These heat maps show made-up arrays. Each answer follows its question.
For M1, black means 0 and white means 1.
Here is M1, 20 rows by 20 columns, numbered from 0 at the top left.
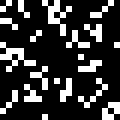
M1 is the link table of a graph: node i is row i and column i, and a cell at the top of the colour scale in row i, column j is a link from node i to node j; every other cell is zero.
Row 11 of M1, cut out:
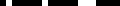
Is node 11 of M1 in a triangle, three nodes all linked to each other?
yes
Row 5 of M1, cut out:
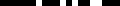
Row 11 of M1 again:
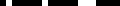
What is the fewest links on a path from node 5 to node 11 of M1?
2
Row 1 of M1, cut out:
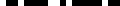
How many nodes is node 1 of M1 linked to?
6
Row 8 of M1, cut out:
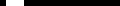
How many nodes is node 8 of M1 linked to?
3
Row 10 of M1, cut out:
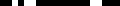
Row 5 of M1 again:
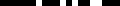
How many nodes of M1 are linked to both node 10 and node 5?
2
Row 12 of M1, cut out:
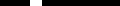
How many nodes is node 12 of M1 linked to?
2
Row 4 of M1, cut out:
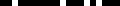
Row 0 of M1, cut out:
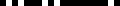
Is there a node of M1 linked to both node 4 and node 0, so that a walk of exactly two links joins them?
no
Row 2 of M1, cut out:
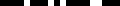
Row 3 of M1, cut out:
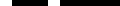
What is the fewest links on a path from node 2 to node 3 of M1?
2
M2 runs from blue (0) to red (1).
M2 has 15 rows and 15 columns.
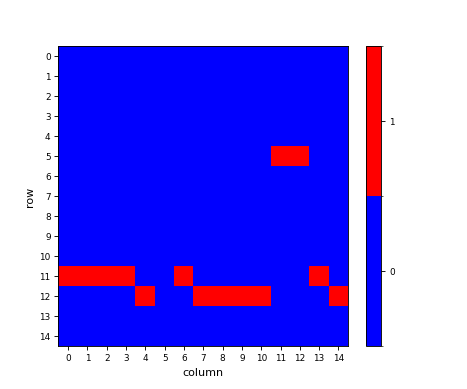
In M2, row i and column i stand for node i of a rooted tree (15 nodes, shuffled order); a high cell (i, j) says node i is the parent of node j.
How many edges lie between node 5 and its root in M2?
0
